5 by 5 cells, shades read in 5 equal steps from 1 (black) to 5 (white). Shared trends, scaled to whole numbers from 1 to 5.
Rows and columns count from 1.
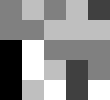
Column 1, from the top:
3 3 1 1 1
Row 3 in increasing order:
1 3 3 3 5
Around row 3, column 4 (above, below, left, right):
4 2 3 3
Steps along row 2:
same up same same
